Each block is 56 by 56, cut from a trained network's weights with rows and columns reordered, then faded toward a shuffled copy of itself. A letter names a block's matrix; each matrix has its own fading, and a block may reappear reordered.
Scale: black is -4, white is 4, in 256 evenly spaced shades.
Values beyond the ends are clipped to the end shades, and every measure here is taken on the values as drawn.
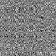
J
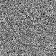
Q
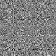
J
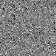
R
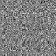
J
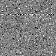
R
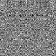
J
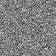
Q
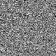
Q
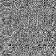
J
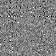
R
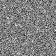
Q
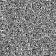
Q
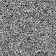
Q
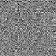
J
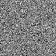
Q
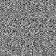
J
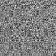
J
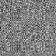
J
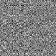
J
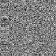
J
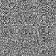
J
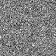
Q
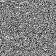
Q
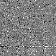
R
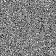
Q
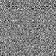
J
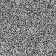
Q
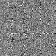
R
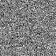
Q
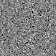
R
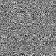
J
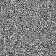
Q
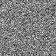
Q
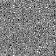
R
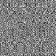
J
